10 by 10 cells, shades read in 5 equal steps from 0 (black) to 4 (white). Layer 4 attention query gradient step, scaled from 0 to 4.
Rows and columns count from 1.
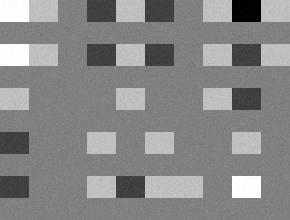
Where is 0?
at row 1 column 9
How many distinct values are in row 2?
1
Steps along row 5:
down same same up down same up down up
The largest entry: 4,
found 3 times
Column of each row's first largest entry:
1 1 1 1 1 1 4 1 9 1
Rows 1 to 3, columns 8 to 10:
3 0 3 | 2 2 2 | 3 1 3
